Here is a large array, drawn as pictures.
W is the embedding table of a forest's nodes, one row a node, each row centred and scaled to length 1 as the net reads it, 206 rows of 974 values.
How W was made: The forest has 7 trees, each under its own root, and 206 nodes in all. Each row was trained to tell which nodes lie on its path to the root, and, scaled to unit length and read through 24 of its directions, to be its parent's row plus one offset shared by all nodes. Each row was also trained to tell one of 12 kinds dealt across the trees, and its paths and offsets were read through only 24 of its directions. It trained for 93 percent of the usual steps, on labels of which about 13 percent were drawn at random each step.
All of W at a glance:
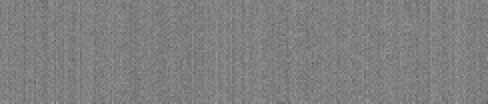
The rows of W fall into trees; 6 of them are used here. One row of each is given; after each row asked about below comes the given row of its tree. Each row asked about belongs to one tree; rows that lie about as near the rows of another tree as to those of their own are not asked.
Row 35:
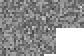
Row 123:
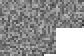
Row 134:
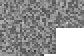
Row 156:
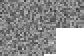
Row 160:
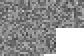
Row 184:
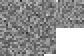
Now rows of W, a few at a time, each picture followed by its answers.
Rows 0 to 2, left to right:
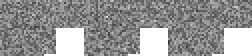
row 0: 184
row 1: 156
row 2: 156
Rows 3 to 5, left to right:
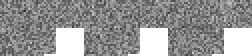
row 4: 156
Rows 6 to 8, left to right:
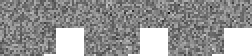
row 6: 123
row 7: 134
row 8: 134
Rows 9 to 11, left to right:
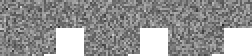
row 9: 184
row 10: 134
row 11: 123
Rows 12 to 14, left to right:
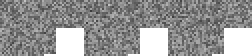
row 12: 134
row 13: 123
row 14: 156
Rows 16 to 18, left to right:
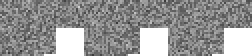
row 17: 134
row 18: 123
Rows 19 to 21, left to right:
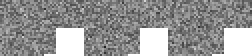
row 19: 160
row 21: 35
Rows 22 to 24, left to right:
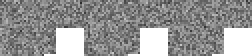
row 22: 134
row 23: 160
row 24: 156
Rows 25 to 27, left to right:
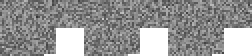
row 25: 123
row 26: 160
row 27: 156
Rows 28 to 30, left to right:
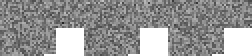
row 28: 123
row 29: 184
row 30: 35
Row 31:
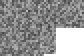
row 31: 156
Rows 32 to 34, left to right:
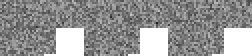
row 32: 156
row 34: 156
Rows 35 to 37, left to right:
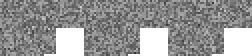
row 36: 35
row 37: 134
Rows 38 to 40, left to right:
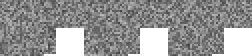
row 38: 123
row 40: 134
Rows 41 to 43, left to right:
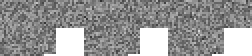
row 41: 123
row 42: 156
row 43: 123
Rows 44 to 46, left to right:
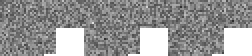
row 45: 184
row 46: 156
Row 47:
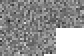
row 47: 156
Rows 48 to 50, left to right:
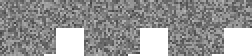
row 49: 123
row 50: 35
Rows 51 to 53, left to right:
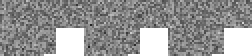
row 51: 160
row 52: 123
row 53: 35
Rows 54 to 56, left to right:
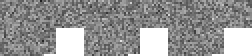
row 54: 160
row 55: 134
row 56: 35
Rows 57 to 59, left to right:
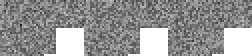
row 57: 134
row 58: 134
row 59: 156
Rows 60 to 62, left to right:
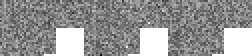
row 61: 35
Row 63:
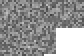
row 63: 123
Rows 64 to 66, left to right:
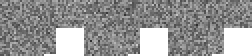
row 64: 35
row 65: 134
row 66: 156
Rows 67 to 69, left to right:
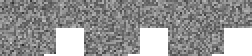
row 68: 156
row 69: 35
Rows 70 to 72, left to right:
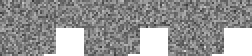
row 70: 156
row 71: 184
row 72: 134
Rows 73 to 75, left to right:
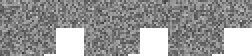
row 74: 123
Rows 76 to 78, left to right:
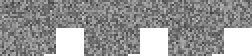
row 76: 134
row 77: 35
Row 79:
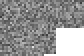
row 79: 156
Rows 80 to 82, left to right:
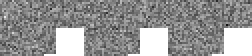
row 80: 123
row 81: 134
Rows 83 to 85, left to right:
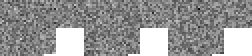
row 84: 156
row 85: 184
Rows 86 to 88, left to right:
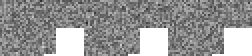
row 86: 156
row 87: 123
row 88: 184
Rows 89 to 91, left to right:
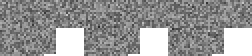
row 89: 160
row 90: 35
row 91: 134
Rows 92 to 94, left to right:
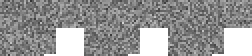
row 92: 35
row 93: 123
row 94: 35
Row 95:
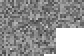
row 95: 156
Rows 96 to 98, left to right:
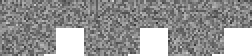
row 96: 160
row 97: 156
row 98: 156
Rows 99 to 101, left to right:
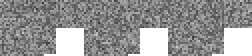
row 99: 123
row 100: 35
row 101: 156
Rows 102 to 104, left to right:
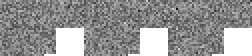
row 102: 184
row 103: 156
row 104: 156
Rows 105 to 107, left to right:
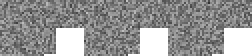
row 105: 134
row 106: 123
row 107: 123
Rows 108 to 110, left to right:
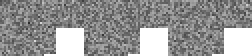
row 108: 35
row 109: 156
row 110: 134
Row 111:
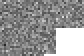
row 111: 123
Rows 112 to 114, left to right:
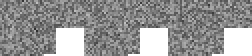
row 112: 35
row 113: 134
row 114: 156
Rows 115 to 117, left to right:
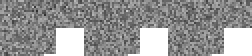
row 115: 123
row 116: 156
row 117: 156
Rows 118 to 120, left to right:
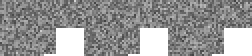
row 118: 160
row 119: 184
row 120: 134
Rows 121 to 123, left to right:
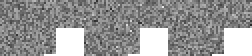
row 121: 156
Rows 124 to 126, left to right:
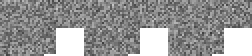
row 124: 134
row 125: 134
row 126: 134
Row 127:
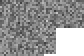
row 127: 156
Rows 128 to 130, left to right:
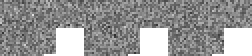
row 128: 156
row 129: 35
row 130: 134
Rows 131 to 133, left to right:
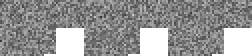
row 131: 123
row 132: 134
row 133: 123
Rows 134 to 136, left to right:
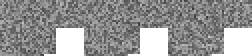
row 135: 134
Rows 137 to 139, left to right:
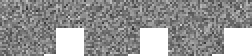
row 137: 134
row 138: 134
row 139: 134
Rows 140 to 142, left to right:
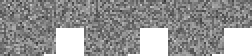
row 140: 156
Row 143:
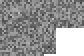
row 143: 35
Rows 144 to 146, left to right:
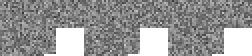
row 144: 123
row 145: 123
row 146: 35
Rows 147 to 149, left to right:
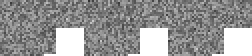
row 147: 123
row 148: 35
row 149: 156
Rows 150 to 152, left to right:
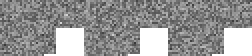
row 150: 160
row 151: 134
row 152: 156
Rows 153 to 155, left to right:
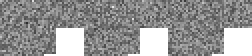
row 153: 123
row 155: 156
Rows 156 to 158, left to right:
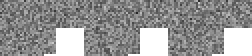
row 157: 134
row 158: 35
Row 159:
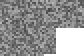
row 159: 35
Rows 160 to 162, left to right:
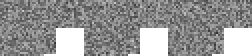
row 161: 184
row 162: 156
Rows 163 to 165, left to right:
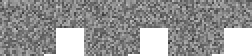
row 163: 134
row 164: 134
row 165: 156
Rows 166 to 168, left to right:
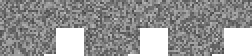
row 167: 123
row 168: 35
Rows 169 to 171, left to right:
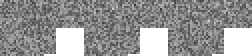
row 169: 35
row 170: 156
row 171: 123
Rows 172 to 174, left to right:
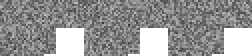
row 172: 160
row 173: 156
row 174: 35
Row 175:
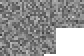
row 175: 35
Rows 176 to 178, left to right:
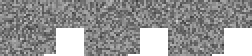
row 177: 134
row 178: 35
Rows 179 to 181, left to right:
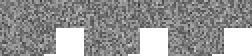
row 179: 35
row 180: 160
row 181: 134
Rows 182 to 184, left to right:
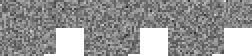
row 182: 123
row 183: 123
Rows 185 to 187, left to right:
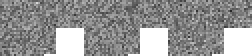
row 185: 123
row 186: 134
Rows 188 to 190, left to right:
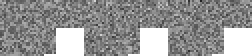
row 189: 134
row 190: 160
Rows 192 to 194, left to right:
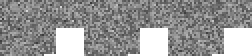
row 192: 156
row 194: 123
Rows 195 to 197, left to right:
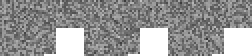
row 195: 156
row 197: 35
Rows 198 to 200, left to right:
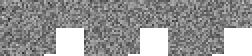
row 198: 123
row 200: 134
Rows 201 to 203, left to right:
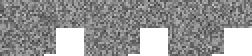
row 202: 134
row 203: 35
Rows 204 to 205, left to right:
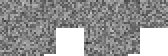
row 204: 134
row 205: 134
